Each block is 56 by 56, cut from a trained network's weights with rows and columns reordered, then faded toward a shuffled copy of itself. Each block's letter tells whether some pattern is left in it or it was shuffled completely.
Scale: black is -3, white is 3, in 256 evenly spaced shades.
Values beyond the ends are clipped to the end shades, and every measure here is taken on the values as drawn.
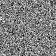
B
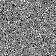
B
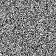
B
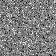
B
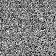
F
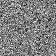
B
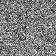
F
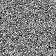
B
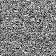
F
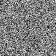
B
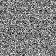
F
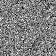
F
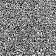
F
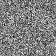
B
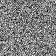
B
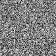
F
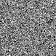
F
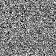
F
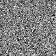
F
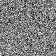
B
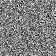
B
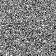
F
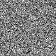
F
